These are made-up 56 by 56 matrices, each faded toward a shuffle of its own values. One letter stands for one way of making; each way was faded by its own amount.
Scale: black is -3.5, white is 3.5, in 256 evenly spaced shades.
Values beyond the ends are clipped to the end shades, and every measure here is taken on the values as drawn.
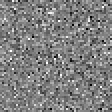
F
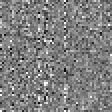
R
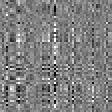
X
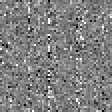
R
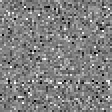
F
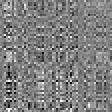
X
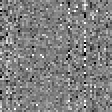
R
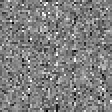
R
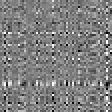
X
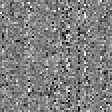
R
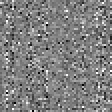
R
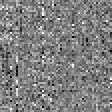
R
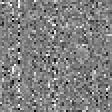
R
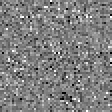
F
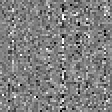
R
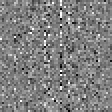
R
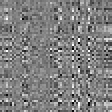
X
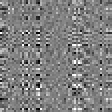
X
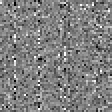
R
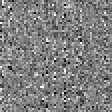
R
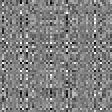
X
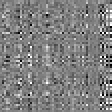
X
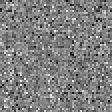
F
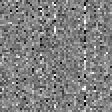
R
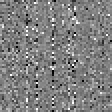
R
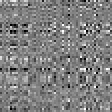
X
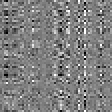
X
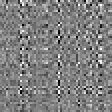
X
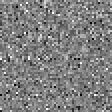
F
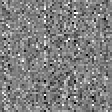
R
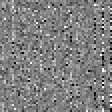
R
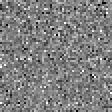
F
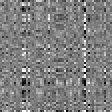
X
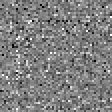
F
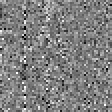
R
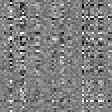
X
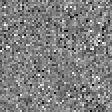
F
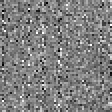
R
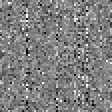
R
